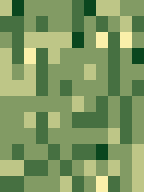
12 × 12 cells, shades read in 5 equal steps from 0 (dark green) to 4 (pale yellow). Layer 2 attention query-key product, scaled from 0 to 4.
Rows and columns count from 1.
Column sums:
27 19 29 18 26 24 18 22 24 22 24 23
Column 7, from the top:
1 1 0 2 2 2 3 1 2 1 2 1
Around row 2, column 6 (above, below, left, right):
2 3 2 1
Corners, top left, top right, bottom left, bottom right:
3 2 1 3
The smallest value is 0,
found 5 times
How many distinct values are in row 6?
3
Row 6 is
3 3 3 1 2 1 2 2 2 1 2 1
